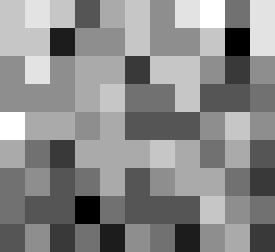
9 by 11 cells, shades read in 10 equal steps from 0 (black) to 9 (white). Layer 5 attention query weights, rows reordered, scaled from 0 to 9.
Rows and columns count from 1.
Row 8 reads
4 3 3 0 4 3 3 3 7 5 4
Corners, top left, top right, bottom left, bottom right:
7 8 3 2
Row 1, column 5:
6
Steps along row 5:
down same down up down same same up up down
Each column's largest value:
9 8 7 6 7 7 7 8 9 7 8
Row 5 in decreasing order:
9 7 6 6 6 5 5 5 3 3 3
